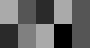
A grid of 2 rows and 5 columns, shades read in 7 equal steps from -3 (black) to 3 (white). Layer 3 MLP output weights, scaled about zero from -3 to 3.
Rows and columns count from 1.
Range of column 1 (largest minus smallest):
3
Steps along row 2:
up up down up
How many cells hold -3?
1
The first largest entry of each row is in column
1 3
